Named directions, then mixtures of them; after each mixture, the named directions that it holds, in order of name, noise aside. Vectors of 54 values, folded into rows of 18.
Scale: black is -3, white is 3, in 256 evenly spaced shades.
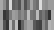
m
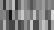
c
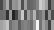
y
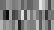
m, y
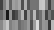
y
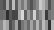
c, y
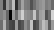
c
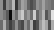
c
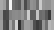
m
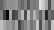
m, y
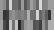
m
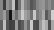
c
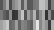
y
